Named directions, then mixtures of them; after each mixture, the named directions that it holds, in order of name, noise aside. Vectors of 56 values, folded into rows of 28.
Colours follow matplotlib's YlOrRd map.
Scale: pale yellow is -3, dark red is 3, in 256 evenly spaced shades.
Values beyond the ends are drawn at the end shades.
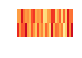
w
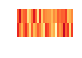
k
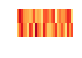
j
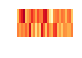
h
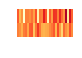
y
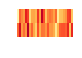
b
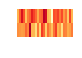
h, y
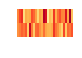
h, j, y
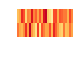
h, y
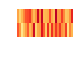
j, k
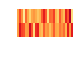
b, j, y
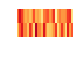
j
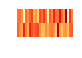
y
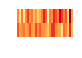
k, y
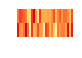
k, w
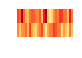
b, h, y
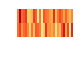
j, k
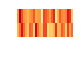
j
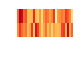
j, k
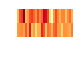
h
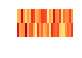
h, w, y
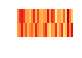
j, w, y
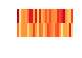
b, j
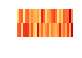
b, w, y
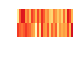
b, h, w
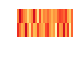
k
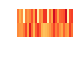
y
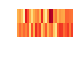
b, h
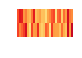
j, k, w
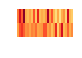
j, y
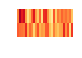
h, j, k
